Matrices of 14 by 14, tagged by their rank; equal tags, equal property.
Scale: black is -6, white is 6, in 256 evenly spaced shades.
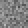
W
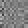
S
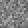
W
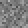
W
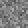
W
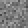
W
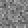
W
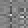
S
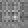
S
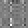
S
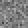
W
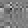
S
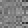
S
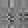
S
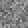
W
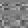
S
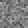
W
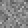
W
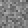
W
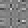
S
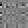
S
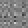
S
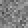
W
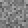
W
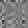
S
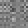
S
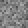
W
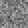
W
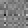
S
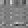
S
